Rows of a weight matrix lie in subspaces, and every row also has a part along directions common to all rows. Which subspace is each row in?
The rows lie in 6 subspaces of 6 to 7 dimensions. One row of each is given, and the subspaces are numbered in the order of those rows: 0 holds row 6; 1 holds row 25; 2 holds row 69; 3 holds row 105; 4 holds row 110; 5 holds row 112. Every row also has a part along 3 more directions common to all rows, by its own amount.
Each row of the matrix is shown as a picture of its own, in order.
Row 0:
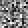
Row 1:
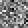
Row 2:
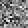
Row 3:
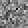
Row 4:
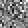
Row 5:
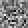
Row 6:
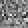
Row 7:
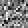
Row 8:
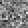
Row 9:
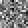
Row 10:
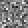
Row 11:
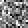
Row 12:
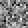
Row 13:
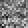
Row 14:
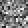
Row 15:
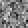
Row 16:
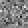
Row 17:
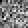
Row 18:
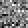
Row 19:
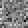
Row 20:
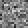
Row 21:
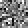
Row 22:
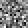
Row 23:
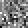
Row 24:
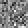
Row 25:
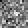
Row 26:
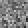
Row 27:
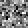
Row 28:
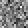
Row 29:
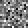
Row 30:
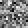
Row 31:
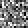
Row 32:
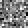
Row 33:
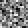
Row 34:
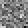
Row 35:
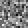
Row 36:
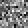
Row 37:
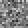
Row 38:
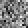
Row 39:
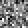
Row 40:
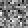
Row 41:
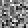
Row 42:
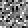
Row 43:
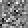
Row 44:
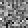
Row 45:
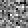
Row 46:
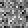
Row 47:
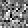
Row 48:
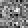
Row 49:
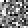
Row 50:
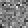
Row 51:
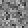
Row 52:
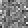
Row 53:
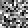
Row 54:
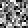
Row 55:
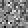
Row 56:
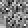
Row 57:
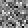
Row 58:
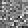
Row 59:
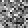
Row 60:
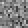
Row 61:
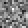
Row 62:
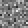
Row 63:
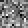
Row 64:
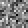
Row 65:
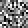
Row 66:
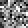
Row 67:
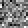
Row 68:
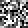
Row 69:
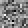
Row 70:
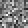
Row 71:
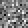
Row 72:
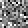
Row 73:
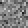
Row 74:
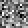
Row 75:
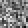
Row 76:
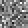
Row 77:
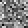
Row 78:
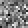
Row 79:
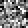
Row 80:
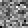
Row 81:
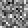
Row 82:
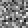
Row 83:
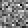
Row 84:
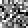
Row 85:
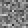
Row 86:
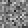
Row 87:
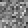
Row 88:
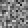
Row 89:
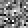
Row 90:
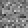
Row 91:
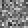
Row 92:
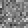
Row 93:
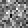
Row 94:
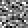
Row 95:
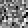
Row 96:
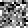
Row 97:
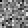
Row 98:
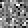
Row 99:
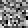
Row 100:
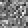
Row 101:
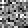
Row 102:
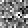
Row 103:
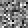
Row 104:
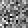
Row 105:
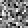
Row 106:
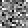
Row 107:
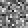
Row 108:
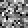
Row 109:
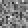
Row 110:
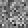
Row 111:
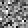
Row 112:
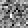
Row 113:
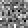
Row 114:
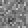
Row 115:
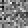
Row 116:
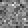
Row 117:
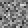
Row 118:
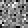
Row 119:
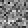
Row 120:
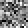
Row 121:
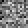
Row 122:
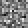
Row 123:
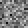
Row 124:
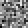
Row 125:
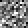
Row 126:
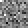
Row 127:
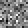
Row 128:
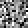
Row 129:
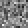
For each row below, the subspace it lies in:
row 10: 2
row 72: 0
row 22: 0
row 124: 3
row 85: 5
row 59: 4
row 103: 2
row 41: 5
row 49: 3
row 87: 1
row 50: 3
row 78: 2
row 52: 2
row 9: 4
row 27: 5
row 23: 0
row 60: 3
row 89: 2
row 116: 3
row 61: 4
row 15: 1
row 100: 1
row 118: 3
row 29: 5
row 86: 4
